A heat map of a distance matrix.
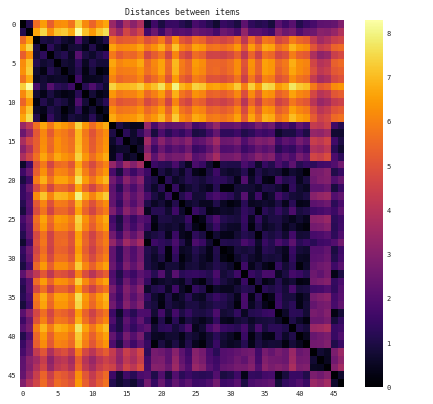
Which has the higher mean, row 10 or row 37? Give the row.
10
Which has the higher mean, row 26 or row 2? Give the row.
2
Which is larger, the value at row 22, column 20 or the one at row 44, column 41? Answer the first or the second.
the second
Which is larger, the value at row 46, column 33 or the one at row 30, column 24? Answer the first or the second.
the first
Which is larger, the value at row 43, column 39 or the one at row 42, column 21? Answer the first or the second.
the first
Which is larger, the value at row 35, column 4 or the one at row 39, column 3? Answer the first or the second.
the second
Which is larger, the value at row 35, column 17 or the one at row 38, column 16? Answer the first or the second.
the first
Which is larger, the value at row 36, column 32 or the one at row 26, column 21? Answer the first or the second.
the first
